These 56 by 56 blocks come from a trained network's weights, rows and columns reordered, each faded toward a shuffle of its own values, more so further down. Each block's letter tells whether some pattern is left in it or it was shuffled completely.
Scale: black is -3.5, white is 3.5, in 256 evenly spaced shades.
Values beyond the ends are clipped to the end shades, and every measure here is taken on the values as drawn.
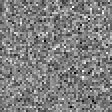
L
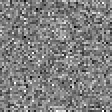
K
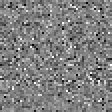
K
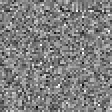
K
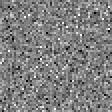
L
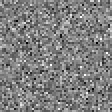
L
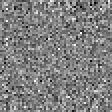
K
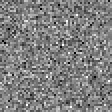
L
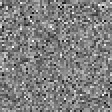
K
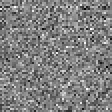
K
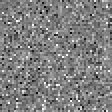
L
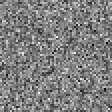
L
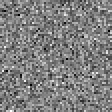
L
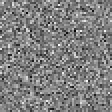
K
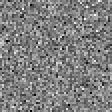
L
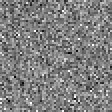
L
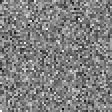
L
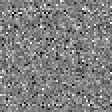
K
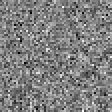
K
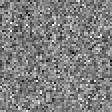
K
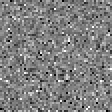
K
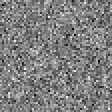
L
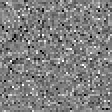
K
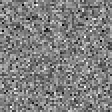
L
